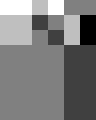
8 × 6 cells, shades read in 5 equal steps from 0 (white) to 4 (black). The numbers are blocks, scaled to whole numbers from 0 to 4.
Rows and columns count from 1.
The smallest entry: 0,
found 3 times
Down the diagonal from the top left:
0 1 2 2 3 3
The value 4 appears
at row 2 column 6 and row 3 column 6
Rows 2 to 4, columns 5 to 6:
1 4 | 1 4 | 3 3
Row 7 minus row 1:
2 2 1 2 1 1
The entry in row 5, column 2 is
2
